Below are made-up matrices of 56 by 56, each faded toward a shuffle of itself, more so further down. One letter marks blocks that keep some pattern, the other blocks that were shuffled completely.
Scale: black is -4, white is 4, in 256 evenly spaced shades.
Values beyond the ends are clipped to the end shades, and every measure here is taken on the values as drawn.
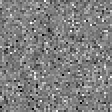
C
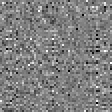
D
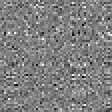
D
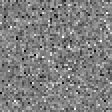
C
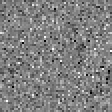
C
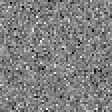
C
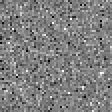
C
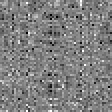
D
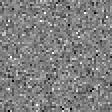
C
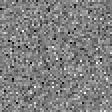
C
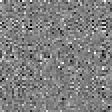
D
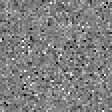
C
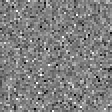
C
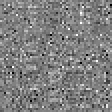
D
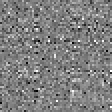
D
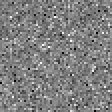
C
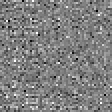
D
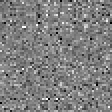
D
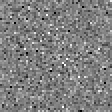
C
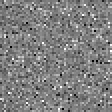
C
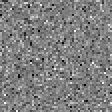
C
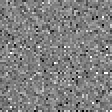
D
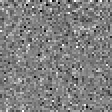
D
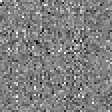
D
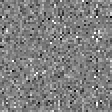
D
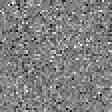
D
